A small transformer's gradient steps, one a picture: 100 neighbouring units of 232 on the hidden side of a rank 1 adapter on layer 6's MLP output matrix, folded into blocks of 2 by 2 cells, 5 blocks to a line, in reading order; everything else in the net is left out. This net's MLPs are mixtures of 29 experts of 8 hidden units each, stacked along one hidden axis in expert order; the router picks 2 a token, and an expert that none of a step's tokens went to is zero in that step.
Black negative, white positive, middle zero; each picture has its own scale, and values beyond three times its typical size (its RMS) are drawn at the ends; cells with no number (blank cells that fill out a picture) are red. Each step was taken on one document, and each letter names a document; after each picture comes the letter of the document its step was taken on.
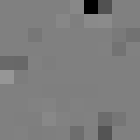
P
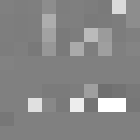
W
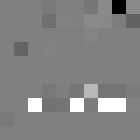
W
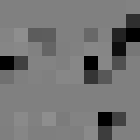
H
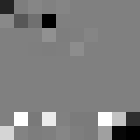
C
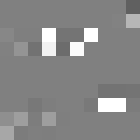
W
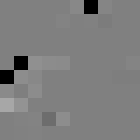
P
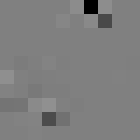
P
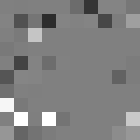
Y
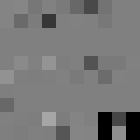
Y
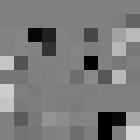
H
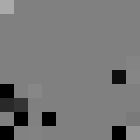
C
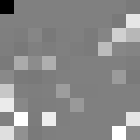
C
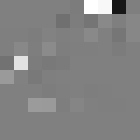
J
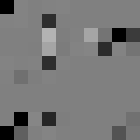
C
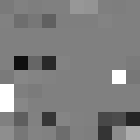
Y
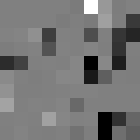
H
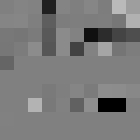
W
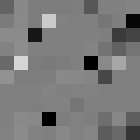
H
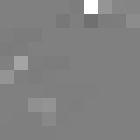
J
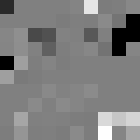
H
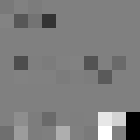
Y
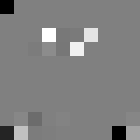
C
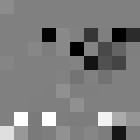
C
